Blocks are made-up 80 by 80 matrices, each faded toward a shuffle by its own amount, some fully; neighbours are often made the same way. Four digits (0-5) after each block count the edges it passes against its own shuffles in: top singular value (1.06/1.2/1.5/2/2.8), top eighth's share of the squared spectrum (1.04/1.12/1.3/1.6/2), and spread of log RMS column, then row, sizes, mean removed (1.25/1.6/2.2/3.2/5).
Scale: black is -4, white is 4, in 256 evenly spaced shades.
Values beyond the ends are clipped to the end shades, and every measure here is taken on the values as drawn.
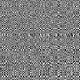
5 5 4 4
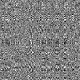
4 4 2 2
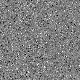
1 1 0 0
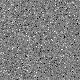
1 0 0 0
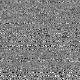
2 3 0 4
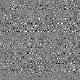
3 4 1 3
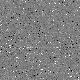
1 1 0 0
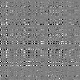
5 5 3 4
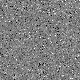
1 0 0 0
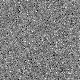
0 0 0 0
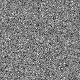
0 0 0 0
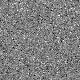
0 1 0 0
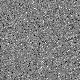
1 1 0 0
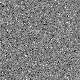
2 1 0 0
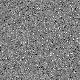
0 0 0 0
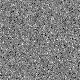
2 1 0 0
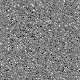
3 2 1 0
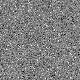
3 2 1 0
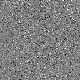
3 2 1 0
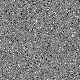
2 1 0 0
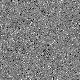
0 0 0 0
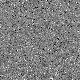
0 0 0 0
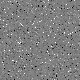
0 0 0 0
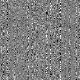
2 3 4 0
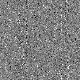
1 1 2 0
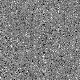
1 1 1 0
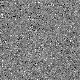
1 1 1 0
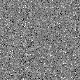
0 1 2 0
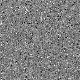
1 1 2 0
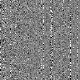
2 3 4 0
